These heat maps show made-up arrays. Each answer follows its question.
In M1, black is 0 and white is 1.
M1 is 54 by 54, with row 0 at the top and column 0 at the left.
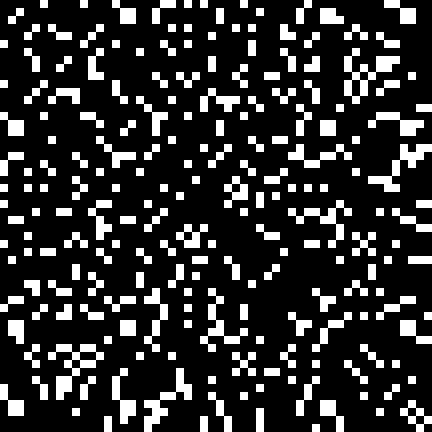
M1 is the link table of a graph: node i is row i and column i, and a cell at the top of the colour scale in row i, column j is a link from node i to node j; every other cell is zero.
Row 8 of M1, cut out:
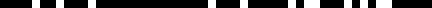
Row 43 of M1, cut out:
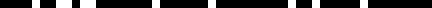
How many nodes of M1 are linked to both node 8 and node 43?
7
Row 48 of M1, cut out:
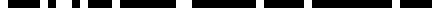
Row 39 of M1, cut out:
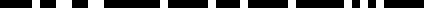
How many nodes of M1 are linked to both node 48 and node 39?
2
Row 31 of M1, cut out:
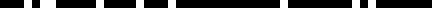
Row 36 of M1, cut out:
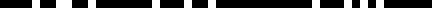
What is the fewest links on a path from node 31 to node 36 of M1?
3
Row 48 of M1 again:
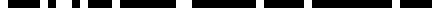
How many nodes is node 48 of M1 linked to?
11
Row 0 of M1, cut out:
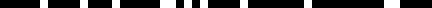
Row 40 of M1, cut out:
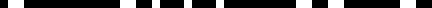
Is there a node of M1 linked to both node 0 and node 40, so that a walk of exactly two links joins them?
yes
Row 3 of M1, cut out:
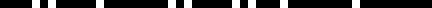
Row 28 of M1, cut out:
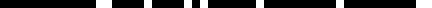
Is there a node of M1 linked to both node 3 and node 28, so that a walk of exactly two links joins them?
yes
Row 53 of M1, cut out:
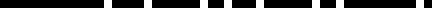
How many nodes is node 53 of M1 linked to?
8
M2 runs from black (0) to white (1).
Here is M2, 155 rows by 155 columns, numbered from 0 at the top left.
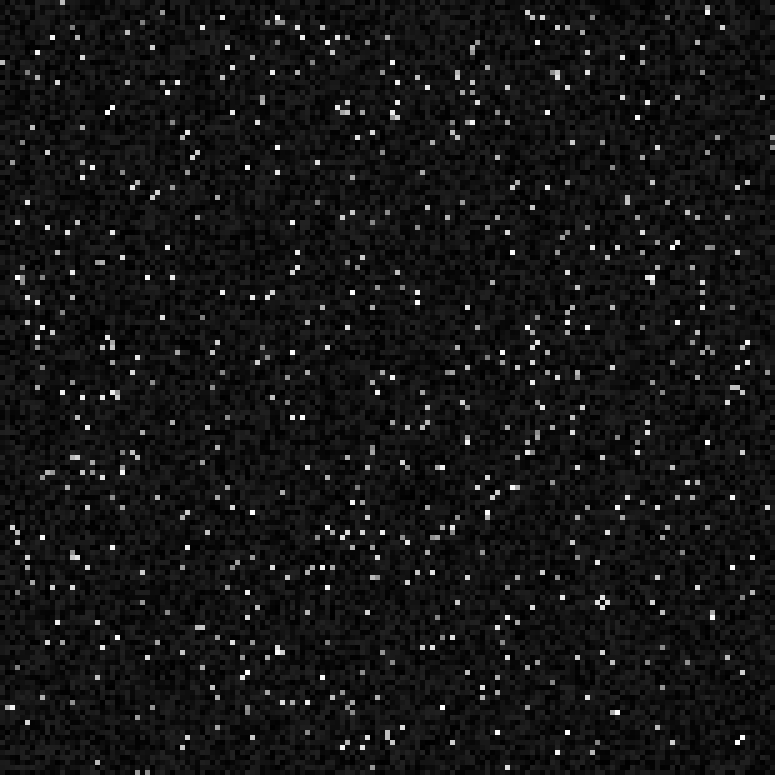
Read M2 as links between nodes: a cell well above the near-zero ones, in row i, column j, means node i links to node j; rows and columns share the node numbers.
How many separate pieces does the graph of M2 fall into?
5
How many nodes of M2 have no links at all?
4
